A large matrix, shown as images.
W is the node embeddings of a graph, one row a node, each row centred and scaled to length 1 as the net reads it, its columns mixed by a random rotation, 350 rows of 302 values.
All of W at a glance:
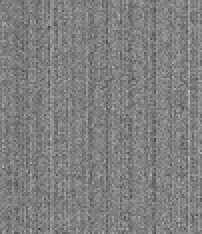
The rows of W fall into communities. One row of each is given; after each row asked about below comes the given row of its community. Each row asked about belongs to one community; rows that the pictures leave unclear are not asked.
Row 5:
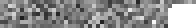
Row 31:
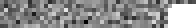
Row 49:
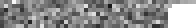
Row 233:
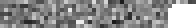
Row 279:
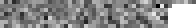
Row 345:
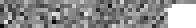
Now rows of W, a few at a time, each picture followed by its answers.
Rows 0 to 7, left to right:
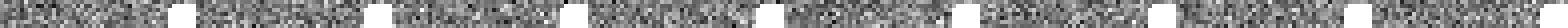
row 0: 5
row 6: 279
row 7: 5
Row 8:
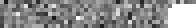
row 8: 345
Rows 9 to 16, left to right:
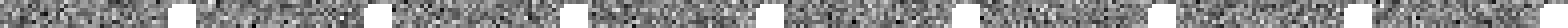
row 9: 233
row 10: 49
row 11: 279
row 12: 279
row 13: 345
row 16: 279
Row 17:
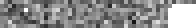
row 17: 233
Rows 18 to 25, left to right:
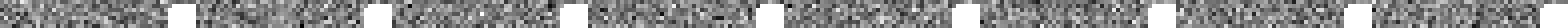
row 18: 31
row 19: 345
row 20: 49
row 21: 31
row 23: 49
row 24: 5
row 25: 345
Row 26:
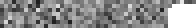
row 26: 345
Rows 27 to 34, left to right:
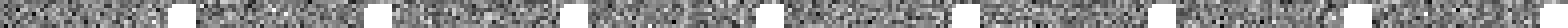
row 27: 31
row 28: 49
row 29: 5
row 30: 279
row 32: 49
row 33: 279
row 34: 49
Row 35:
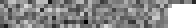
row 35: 31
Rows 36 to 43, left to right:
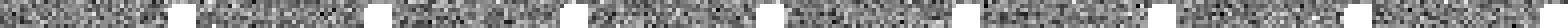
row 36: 49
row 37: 49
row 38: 233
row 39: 49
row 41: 279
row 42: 5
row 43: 233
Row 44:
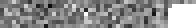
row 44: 5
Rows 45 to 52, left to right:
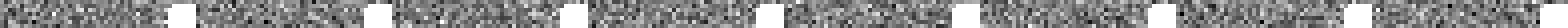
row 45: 49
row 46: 345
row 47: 279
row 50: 279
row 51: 279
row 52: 31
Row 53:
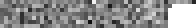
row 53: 233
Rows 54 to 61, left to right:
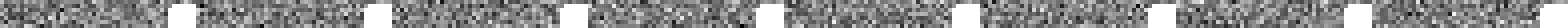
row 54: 233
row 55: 279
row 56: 31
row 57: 49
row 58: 279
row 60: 233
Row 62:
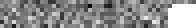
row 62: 49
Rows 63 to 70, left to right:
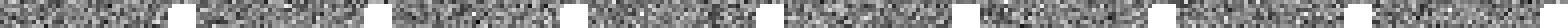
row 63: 49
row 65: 31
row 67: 345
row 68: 233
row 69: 279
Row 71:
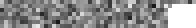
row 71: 345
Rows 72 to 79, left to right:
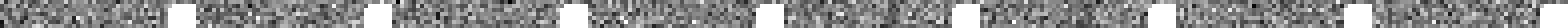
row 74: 345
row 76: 345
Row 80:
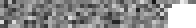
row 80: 279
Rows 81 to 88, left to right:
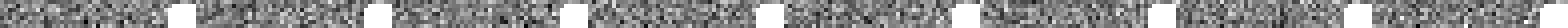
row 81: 31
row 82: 5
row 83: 279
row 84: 49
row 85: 31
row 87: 345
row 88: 5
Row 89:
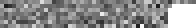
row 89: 279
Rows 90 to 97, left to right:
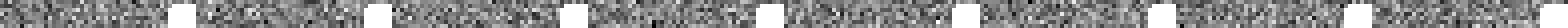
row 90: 279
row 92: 31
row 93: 31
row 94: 5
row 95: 31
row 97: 31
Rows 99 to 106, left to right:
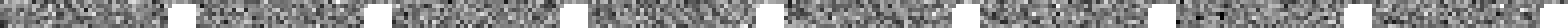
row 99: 49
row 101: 49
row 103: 279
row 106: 233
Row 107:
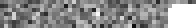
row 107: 233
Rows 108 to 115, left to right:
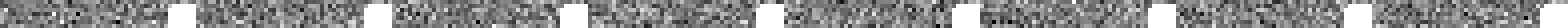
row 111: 233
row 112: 49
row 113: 233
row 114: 31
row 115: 5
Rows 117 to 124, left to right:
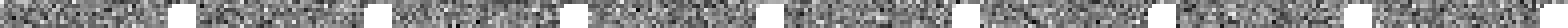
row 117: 233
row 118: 233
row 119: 31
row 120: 279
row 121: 345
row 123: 345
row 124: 345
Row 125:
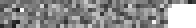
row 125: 31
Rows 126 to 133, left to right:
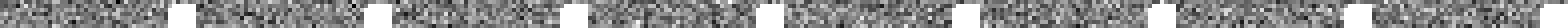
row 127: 279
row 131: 345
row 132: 31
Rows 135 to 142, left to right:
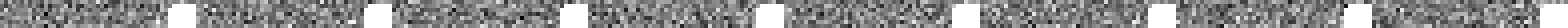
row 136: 5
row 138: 279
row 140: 5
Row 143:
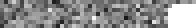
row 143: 49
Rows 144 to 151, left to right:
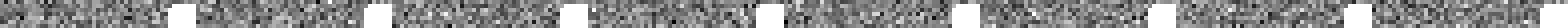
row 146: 49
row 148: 49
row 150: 31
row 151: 5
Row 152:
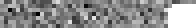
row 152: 5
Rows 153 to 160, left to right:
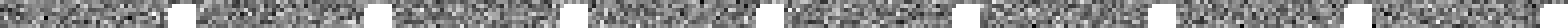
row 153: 31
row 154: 5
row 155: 279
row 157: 233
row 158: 49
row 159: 279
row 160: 345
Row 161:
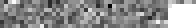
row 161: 49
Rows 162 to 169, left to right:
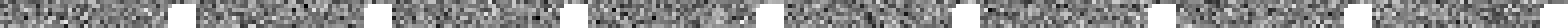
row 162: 279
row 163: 345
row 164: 279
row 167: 31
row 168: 5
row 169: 31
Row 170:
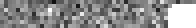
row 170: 31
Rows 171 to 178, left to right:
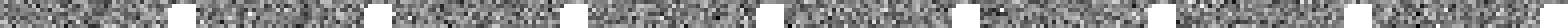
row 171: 31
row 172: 345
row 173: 49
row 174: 31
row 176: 31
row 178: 5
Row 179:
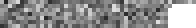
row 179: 49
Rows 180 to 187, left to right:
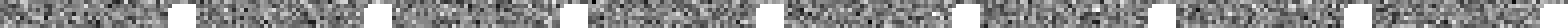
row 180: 233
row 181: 279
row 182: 31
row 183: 49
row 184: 31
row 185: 279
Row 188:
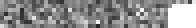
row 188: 233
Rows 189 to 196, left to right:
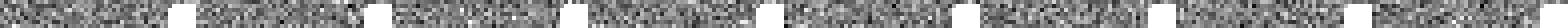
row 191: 233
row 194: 233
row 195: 31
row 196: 233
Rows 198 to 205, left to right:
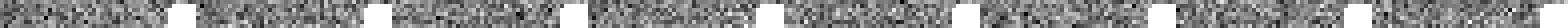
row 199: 279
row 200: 49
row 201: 279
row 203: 345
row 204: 345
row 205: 49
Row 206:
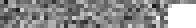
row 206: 31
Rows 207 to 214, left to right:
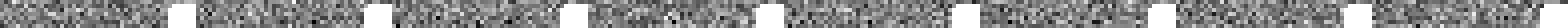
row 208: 31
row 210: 31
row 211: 31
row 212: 233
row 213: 345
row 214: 279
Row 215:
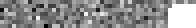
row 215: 5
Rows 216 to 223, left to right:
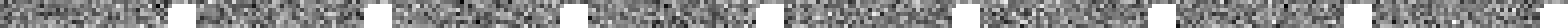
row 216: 279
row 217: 49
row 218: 31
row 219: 31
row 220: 49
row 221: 233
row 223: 49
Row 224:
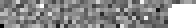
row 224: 49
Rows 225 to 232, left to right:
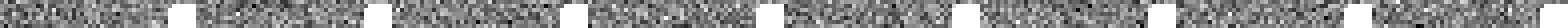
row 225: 5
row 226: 49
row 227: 31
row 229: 345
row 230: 31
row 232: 233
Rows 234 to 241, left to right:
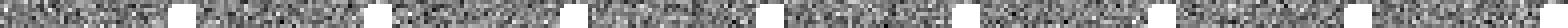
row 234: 5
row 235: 31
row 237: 345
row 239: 31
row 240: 345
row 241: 233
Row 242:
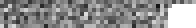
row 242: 279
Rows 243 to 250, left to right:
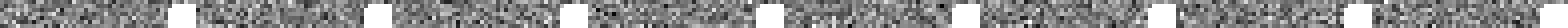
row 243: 49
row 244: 233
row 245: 31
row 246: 31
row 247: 279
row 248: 49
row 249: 233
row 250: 49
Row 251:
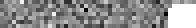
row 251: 49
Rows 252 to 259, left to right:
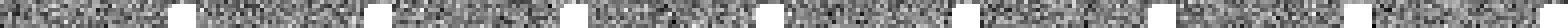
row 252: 345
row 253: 5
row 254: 279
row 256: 5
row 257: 345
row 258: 49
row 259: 345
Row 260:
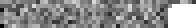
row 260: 345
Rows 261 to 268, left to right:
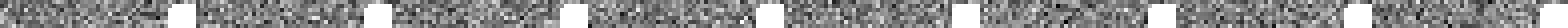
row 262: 233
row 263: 233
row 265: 5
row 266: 31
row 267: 31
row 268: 345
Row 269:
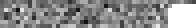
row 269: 31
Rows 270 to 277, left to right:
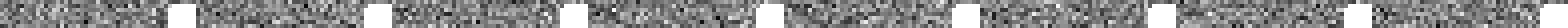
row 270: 31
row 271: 345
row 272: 31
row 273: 233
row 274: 233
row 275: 345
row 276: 49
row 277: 31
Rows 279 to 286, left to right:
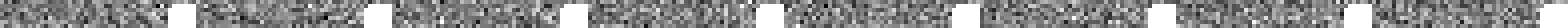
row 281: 279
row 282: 233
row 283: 5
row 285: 233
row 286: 49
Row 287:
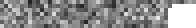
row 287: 5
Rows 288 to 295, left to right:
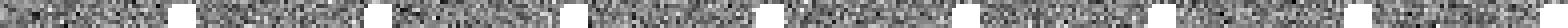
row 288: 31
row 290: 31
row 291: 345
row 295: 5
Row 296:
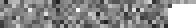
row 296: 49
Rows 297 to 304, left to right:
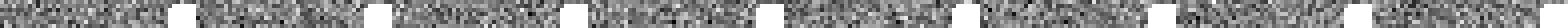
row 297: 345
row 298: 279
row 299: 5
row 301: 279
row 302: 31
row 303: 233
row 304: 5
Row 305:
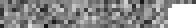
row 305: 345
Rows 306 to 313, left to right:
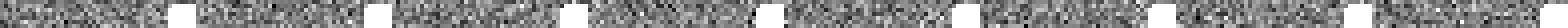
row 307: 5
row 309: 5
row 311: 279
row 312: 279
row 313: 279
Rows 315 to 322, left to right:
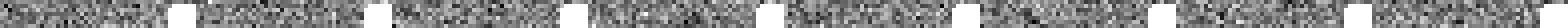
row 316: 49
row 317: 345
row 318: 345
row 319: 279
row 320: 345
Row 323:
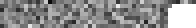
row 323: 31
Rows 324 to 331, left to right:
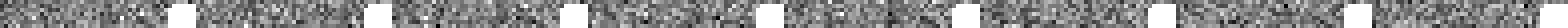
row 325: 49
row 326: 279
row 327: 345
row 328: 345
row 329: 345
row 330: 345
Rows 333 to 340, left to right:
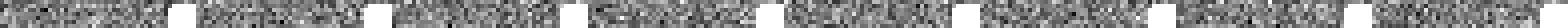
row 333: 5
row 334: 31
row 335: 49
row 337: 233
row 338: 279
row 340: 5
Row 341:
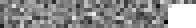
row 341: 31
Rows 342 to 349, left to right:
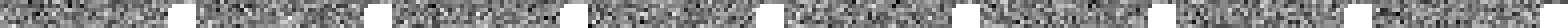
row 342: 5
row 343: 5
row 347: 233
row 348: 233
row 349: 31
